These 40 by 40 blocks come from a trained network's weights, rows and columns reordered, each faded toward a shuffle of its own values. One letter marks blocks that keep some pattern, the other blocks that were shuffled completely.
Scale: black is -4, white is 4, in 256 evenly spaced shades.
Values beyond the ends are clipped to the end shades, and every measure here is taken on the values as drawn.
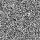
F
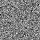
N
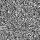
F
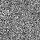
F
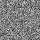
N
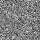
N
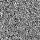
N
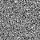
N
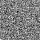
F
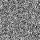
N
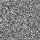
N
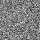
F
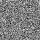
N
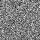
F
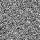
F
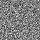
N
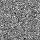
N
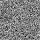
F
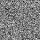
N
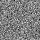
F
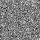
F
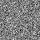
F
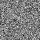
F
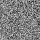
F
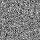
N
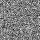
F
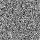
F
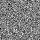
N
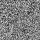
F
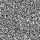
F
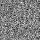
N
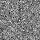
N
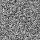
F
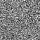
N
